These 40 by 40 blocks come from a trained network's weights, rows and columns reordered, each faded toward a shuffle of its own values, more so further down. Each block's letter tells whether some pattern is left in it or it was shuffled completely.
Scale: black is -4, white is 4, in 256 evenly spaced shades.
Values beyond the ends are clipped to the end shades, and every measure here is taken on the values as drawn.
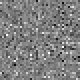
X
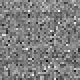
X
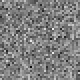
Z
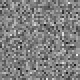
X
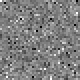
Z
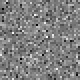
Z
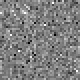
Z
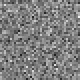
Z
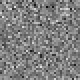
X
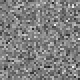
Z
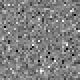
Z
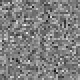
Z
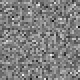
Z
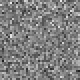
Z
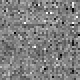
X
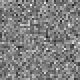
X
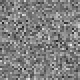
X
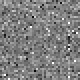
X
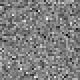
Z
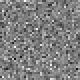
Z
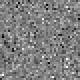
Z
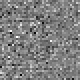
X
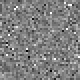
Z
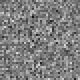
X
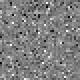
Z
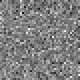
X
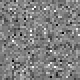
X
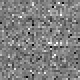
X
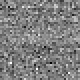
X
